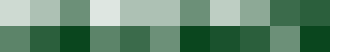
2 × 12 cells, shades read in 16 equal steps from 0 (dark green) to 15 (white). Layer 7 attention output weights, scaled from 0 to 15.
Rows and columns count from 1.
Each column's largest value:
12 10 6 13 10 10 6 11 8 6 2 15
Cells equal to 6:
4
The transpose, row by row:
12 5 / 10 2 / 6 0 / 13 5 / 10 3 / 10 6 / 6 0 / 11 1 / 8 2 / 3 6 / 2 0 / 15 15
